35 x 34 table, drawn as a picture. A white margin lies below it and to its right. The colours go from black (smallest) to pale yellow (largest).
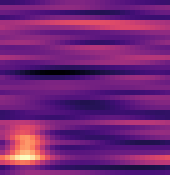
Ninth with the highest average: bottom left. Grain: streaks across. Histogram: skewed, a long tail of high values. Bumps: one, in the bottom left.
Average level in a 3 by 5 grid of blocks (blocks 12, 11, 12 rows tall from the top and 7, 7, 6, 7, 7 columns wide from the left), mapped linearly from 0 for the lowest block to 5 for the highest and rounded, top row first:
2 2 2 2 2 | 1 0 0 1 1 | 5 2 0 1 1
